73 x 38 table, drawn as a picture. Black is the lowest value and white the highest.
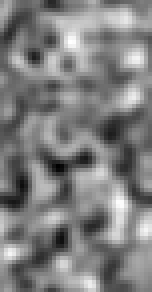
Ninth with the highest average: top middle. Grain: blotchy. Odd rows or columns: none. Stripes: none. Histogram: bell-shaped. Lone odd cells: none. Mirror symmetry: none. Average level on the scale: 50%.
